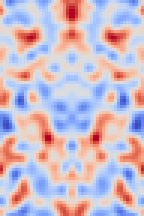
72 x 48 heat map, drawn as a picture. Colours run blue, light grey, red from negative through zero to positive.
Lone odd cells: none. Slope: none. Seam: none. Mirror symmetry: left to right. Grain: blotchy.
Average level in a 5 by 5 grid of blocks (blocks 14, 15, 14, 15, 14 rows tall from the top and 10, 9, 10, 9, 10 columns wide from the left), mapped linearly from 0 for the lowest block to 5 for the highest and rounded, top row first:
2 2 5 2 2
3 2 2 2 3
1 2 0 2 1
3 4 2 4 3
2 1 3 1 2
